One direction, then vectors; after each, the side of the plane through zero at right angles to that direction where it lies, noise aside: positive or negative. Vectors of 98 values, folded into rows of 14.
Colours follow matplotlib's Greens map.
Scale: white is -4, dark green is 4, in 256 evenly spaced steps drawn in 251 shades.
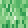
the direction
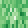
positive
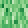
positive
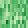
positive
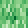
negative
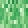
negative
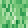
positive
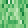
positive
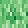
negative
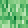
negative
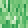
positive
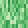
positive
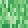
positive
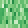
negative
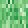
negative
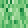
positive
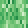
negative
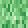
positive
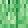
positive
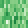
negative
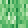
positive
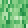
positive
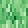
negative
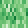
negative
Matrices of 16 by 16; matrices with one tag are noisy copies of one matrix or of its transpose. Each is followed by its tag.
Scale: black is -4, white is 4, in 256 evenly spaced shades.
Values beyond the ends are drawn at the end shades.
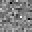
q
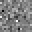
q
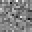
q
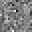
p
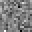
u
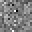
p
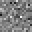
q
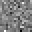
u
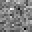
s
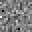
q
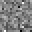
u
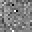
p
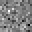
s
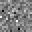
q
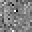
p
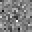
q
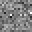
p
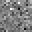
s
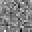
u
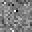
p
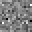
u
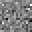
u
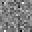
u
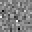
q
